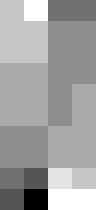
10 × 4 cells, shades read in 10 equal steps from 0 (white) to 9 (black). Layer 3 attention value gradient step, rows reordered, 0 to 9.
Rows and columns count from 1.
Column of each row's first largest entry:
3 3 3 3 3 3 1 1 2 2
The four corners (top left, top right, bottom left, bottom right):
2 5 6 0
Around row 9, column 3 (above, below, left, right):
3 0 6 2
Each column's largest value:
6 9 5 5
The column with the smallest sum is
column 4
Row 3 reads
2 2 4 4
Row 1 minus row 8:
-2 -4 2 2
